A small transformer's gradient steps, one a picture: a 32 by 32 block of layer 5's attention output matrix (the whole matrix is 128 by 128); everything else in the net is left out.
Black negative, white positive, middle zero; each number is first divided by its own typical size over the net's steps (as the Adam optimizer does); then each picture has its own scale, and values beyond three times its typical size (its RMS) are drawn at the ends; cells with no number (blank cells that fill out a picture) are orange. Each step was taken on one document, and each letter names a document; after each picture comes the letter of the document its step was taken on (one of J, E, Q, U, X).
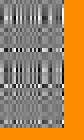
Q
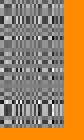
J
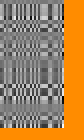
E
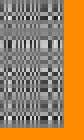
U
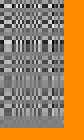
J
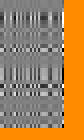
Q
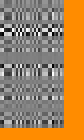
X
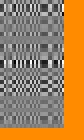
U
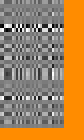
X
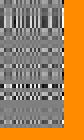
Q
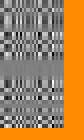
J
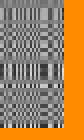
E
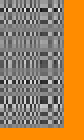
U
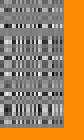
J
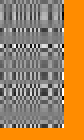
E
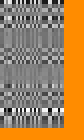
J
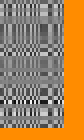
E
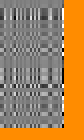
Q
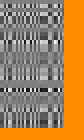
U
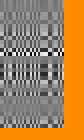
E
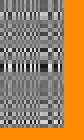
E
